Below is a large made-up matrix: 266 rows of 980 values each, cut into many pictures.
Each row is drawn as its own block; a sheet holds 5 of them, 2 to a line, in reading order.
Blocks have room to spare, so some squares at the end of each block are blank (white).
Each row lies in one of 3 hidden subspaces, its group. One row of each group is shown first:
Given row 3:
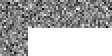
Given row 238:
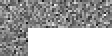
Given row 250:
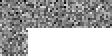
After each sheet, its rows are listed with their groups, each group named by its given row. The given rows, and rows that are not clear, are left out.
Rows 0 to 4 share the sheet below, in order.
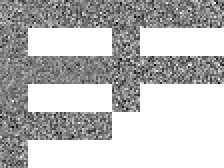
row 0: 238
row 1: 3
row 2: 3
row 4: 250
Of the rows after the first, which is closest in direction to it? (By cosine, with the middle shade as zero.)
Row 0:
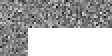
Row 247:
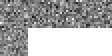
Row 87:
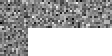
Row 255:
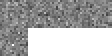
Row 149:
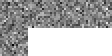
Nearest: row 247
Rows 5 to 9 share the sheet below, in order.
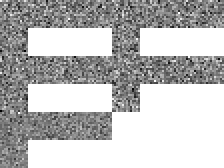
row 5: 250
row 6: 250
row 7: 250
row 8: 3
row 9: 238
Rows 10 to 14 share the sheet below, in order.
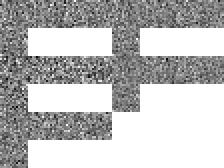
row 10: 250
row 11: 250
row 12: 250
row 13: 250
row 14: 250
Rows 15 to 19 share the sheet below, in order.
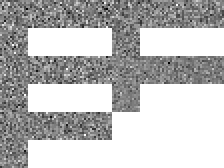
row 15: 3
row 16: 250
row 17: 250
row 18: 238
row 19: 250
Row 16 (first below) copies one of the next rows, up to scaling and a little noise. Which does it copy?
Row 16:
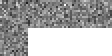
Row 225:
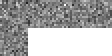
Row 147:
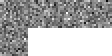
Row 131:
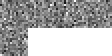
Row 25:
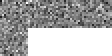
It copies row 225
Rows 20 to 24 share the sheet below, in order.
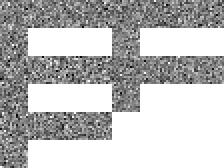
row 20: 3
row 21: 238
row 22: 238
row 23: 238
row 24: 250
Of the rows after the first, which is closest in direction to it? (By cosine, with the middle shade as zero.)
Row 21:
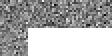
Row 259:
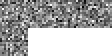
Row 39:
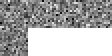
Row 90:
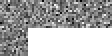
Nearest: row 259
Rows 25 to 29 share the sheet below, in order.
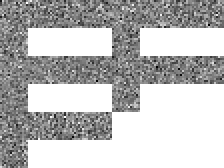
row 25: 250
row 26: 238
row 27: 238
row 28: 250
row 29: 250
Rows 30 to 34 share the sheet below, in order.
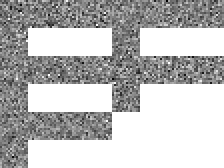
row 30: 238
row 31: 238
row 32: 3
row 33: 238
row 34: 3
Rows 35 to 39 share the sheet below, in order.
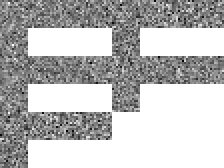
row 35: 3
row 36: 238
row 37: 3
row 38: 250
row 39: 238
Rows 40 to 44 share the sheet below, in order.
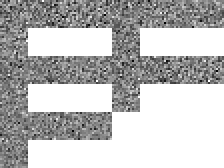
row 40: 238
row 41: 250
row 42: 238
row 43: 238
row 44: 238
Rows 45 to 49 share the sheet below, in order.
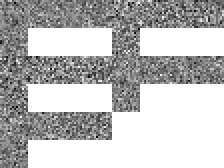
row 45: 3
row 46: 250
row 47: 250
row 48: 3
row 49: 238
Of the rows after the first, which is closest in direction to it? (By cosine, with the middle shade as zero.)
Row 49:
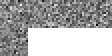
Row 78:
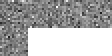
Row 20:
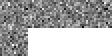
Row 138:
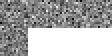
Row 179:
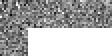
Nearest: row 138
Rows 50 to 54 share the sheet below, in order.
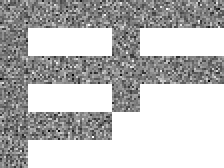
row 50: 238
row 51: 3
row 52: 238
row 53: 238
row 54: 3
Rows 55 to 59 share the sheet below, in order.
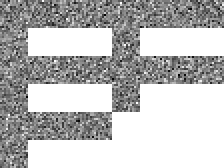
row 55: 238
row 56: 3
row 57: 238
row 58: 238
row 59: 3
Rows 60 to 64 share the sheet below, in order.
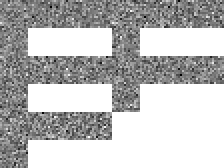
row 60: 238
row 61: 238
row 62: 250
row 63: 250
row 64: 238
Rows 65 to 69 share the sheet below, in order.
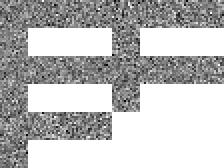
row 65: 238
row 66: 250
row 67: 3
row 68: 3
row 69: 238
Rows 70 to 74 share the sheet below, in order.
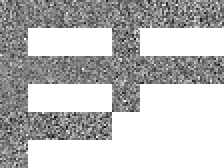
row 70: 250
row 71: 250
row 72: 238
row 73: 3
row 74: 238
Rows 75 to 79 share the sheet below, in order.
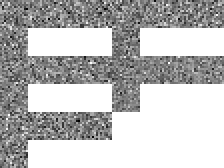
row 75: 3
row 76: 238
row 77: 3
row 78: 238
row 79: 3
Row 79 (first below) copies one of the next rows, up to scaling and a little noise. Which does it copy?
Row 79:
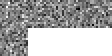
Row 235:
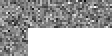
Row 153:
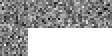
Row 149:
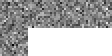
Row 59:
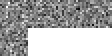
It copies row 59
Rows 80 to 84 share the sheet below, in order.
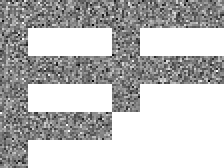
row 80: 3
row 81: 250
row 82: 3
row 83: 238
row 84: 250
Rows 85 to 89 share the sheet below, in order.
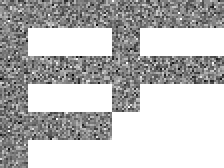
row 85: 238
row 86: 250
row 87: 238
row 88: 250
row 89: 238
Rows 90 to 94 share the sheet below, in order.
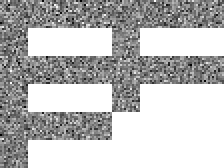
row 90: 238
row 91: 238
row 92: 250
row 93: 3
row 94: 238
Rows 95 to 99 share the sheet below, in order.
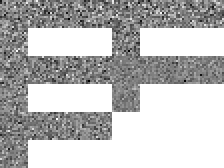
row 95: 250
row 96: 250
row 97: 238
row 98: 250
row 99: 238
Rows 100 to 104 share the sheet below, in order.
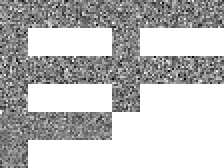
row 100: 238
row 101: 238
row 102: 250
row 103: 238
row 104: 250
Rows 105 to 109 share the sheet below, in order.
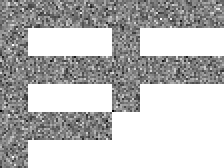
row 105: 3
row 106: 3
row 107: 250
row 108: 250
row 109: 3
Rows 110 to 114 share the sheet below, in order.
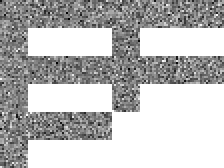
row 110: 250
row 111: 238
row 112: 238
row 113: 250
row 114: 250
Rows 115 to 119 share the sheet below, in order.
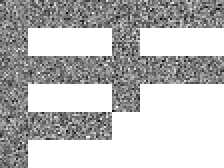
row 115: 250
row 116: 3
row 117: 3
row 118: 250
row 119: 238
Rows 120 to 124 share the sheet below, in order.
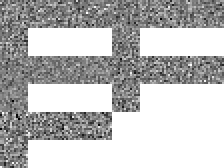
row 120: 3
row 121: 3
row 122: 3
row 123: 3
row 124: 250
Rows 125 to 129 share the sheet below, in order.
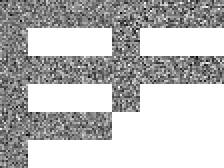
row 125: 250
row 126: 3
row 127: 250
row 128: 3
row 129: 250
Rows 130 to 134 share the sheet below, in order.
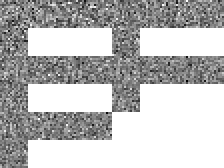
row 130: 3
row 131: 250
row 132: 3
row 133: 3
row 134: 250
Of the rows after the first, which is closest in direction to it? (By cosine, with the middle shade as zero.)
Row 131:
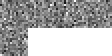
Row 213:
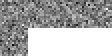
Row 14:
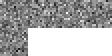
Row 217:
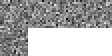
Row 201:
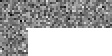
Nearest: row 14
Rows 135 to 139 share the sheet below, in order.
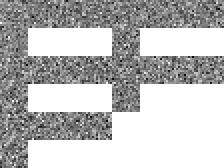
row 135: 238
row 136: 3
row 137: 3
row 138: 238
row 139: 3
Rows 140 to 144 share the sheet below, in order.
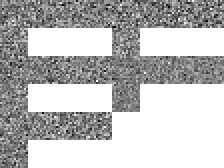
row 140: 3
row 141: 238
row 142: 238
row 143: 238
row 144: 238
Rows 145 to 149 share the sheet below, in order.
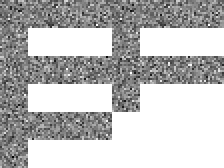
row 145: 238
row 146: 238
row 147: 250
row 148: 3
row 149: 3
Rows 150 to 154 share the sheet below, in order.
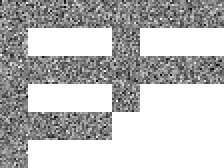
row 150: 250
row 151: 3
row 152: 238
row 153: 3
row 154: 238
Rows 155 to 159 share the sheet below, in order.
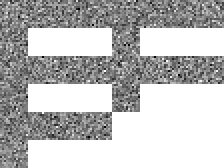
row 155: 3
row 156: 3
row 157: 238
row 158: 238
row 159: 238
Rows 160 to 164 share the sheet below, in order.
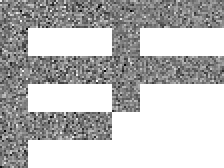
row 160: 250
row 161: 238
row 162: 238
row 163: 250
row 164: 250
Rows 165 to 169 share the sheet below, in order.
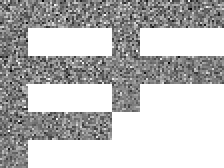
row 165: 238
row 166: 3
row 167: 250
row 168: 238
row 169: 238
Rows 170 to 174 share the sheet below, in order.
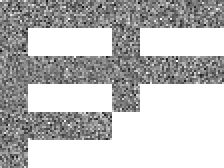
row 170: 250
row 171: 3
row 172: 250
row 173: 250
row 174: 3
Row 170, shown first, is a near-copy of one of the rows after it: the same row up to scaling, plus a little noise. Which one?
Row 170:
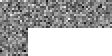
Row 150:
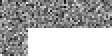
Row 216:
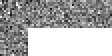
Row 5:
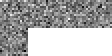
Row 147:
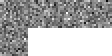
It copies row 5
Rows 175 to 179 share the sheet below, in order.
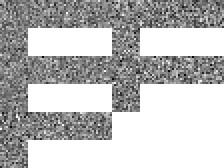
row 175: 250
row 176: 250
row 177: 238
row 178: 238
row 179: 250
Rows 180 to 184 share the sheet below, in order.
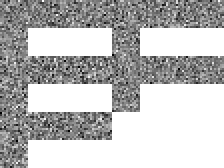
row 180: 238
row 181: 250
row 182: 250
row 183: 250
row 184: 250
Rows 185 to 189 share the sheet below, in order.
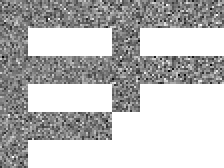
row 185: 3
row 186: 238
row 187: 250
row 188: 238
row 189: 3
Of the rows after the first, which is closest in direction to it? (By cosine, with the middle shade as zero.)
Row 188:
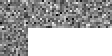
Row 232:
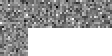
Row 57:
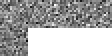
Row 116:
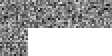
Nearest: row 57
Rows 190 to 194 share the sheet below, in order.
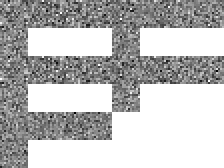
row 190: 238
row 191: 238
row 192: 238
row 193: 238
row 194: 250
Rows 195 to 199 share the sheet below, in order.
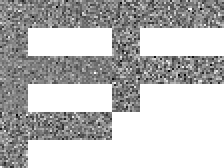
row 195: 238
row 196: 3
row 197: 238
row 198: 238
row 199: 250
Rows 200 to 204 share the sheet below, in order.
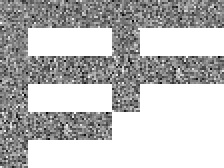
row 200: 238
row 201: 250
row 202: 250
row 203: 250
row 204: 250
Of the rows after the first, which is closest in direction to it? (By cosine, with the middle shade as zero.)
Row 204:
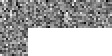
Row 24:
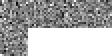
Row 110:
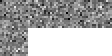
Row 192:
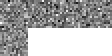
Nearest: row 24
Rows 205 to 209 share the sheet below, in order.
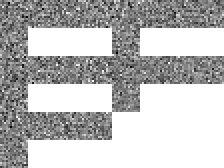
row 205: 3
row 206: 250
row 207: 3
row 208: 238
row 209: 250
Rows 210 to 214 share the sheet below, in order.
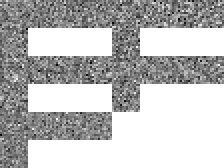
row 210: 250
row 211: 238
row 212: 3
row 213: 3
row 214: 238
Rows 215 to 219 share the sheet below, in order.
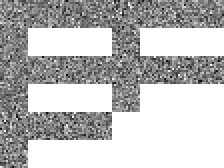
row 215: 238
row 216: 250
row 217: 238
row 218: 238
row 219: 250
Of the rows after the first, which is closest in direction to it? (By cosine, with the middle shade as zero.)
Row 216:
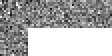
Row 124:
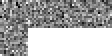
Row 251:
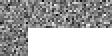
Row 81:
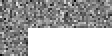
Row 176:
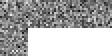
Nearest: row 81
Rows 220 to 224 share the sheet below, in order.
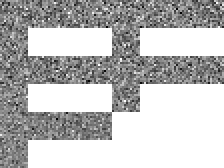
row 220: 3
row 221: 3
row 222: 238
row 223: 3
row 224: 238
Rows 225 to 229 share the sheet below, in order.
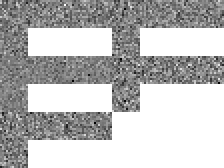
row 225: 250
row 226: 250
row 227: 250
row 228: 3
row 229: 250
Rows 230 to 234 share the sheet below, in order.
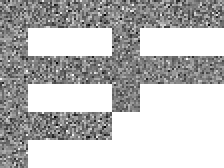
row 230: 238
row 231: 238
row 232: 238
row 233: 238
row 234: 238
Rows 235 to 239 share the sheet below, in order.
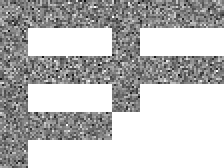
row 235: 3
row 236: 250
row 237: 238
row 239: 250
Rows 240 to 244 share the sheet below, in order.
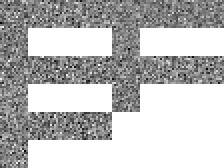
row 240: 238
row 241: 238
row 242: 238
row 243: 238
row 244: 250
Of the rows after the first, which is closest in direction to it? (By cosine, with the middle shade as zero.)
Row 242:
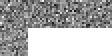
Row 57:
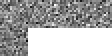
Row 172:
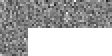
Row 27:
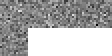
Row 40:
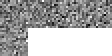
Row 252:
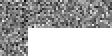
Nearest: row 40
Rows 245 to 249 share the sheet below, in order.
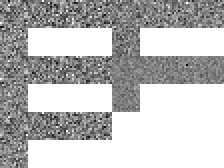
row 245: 238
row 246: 238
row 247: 238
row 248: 250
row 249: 238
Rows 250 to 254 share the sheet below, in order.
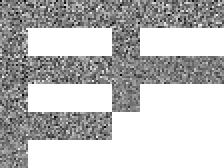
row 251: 238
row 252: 3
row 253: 238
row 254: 238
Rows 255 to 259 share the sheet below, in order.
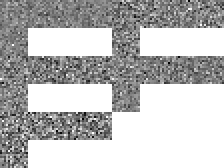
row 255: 3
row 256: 3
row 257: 238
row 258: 238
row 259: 3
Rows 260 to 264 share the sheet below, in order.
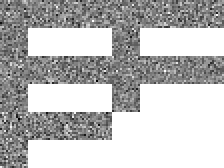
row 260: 238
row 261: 238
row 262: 238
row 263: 250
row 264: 250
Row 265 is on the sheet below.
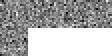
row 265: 250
